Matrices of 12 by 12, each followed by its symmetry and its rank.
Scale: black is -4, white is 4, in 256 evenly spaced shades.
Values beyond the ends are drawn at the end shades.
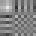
symmetric, rank one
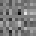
neither, rank two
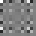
symmetric, rank one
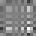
symmetric, rank one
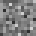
antisymmetric, full rank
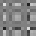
symmetric, rank one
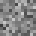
neither, full rank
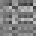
neither, rank two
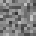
neither, full rank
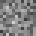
neither, full rank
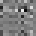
neither, rank two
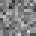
neither, full rank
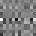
neither, rank two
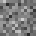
neither, full rank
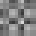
symmetric, rank one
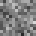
antisymmetric, full rank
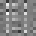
neither, rank two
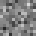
antisymmetric, full rank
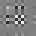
symmetric, rank one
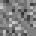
antisymmetric, full rank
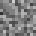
antisymmetric, full rank
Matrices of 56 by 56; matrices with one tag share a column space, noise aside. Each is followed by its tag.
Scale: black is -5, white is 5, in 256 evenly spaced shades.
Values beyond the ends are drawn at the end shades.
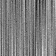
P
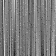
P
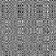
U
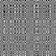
U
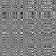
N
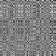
U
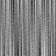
P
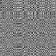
N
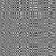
N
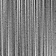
P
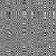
N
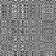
U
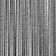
P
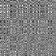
U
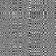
N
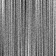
P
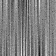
P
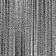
P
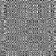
U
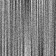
P
